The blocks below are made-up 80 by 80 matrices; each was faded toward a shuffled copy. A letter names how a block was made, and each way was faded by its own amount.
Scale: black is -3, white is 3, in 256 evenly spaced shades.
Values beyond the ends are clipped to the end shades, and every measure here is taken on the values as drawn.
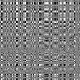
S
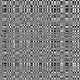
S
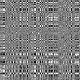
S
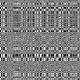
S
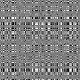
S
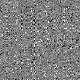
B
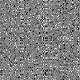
B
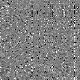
B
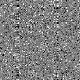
B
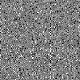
B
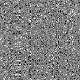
B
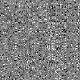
B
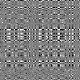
S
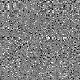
B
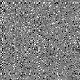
B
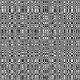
S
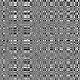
S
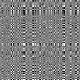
S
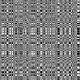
S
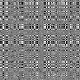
S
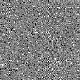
B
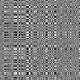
S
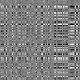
S
